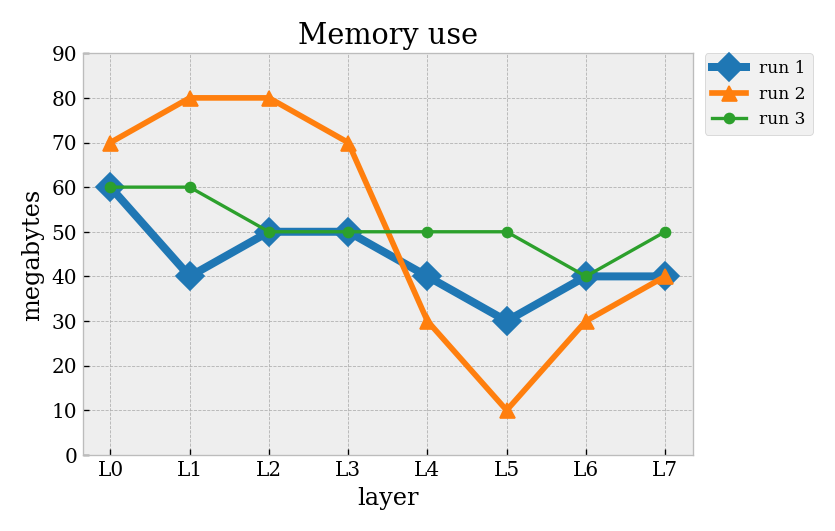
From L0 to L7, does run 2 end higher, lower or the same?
lower
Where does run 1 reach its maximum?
L0
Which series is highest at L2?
run 2
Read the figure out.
Title: Memory use
x-axis: layer, ticks L0 L1 L2 L3 L4 L5 L6 L7
y-axis: megabytes, ticks 0 10 20 30 40 50 60 70 80 90
Legend: run 1, run 2, run 3
Values:
run 1: 60 40 50 50 40 30 40 40
run 2: 70 80 80 70 30 10 30 40
run 3: 60 60 50 50 50 50 40 50
